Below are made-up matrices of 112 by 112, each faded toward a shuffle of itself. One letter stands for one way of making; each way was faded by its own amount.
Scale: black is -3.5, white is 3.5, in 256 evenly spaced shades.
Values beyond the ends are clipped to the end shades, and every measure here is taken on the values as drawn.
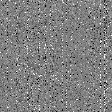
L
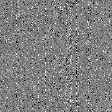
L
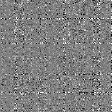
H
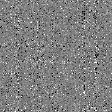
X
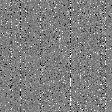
L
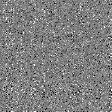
X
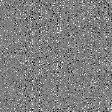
X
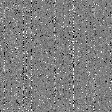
L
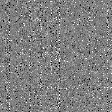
X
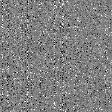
L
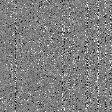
L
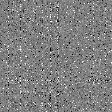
X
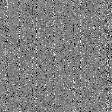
L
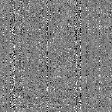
H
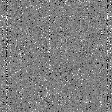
X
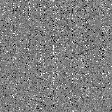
X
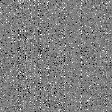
X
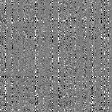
H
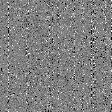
L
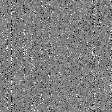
L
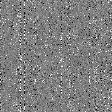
X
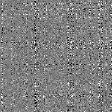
H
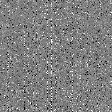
X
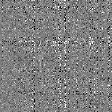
H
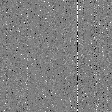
L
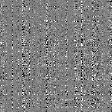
H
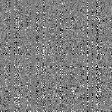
H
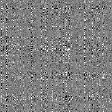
H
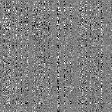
H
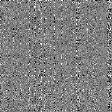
H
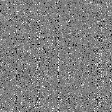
X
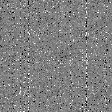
X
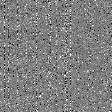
L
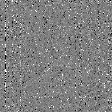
X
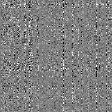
H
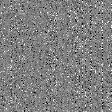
L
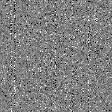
L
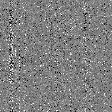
X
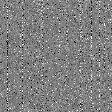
L
